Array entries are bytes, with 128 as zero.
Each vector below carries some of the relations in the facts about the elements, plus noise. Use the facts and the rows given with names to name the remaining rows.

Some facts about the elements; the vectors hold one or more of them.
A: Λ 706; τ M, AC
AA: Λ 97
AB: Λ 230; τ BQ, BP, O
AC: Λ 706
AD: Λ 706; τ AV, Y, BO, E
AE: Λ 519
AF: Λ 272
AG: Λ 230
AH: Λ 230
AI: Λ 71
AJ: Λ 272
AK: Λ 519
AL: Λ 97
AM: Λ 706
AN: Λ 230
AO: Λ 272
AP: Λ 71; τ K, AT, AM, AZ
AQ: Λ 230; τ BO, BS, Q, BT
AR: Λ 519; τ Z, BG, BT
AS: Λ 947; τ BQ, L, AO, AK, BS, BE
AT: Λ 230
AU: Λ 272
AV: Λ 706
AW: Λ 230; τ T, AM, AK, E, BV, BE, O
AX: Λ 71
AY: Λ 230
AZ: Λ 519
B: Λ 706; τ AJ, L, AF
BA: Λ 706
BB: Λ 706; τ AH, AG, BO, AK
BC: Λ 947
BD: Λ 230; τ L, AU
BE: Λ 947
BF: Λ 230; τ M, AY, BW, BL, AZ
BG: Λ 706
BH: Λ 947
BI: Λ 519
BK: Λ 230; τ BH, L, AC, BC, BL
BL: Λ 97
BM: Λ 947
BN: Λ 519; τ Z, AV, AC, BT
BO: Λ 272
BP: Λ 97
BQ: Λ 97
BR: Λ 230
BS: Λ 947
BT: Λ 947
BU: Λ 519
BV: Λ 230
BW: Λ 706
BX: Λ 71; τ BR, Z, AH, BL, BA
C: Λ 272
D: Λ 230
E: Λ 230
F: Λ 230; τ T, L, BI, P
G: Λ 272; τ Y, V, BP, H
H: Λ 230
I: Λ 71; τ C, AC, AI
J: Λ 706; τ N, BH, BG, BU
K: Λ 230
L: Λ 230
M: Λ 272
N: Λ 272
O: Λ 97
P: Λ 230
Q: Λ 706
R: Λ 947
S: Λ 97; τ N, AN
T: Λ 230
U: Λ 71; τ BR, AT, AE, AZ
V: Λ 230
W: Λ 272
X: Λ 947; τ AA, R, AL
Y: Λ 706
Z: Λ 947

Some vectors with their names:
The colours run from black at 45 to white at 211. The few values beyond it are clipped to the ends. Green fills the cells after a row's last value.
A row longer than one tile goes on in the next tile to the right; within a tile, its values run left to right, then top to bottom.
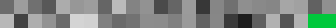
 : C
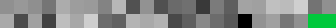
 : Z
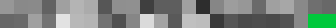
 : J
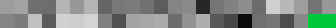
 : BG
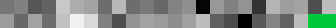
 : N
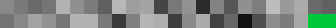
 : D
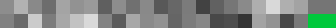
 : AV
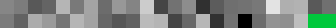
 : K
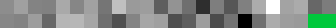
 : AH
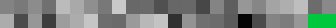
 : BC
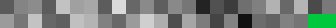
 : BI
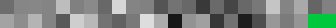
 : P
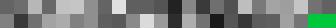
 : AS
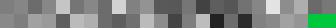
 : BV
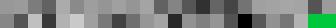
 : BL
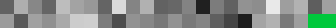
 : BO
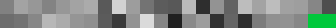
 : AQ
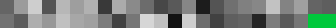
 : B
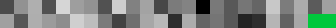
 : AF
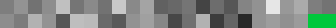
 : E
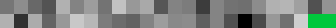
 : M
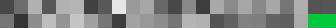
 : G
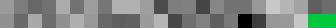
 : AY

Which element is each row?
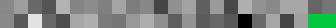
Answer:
AI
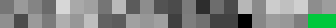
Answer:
BS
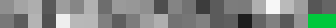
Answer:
BA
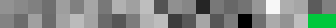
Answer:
BR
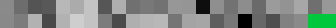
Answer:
BU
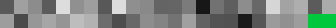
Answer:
AO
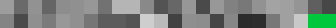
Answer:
BF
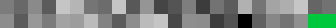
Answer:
BM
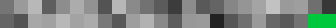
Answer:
AD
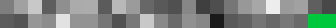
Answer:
BB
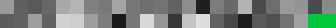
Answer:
S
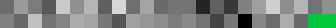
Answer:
AK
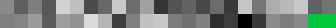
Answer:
R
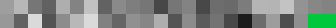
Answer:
AC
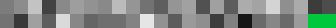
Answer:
BX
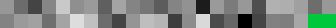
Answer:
AN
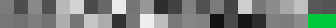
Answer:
X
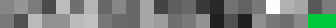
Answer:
AM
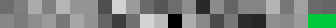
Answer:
BD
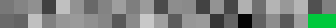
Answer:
AX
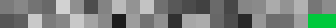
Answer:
BP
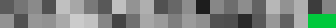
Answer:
W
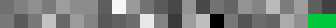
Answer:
AW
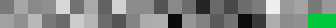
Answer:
L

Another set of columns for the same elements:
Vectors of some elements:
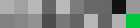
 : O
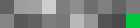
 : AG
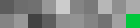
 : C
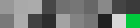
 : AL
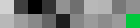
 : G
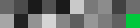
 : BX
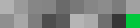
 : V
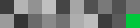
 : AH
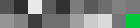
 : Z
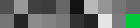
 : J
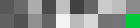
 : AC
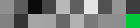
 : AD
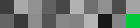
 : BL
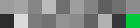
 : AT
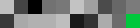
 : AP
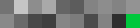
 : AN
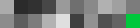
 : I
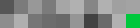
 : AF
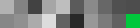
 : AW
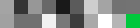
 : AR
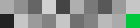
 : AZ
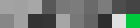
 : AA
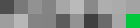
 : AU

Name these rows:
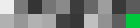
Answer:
AB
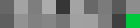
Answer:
BR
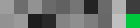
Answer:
R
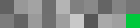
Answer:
Q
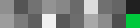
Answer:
AQ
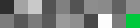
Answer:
BG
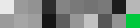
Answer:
BP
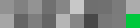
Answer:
AX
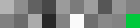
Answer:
Y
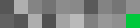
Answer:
BW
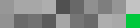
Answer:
BU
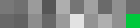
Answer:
AV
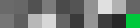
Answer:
BK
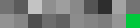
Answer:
BS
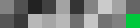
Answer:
A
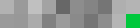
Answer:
BI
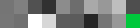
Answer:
B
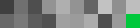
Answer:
M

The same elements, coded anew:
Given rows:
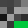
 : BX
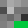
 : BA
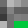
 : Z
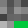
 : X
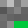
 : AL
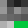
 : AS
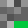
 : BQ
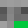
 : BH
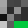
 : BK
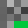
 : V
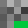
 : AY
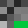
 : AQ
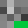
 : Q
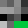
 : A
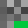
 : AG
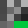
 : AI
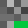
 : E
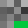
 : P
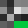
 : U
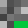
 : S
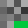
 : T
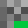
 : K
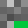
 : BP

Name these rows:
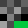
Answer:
I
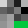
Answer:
L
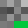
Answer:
AN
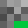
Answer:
BR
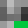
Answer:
C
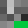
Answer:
AV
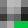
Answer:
M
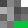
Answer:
BU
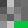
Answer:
BO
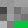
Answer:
N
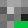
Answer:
BW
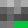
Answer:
BL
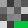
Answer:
J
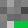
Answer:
BE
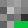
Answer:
AM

